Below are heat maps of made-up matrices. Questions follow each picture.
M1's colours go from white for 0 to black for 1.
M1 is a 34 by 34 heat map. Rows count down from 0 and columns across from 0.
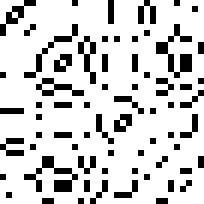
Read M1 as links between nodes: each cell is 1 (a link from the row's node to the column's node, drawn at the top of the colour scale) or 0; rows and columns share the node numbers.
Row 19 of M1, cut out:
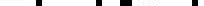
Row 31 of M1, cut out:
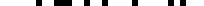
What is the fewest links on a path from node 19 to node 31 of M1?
2
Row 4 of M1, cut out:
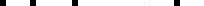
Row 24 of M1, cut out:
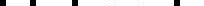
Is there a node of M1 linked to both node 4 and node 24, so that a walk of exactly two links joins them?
yes
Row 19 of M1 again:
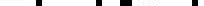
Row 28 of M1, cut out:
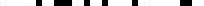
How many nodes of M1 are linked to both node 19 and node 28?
1
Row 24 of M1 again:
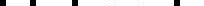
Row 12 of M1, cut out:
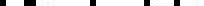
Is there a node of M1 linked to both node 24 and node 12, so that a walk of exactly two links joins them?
yes
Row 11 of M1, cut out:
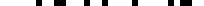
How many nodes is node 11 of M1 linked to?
9
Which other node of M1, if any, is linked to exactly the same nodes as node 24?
node 4
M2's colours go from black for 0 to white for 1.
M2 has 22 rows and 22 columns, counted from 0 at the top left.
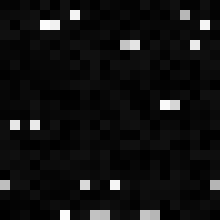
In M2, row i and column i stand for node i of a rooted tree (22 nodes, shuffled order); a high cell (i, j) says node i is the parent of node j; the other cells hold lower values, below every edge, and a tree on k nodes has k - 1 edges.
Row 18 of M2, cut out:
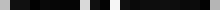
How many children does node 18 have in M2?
4
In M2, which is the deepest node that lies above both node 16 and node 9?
21
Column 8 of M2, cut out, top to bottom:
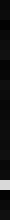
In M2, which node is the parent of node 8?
18
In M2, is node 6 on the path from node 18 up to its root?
no
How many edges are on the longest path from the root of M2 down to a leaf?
7
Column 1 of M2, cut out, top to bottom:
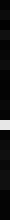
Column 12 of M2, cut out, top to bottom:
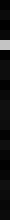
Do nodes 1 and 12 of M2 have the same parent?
no
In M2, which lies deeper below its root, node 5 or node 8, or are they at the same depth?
node 8
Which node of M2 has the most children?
21
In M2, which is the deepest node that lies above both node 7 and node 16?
1
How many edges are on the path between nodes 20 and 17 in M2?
8
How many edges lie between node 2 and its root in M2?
0
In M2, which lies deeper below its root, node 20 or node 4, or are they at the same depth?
the same depth
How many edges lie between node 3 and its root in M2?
3
